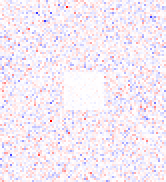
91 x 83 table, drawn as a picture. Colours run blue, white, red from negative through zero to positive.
Odd patch: calmer, in the centre. Mirror symmetry: none. Calmest part: centre. Histogram: heavy tails on both sides. Slope: none. Grain: fine.
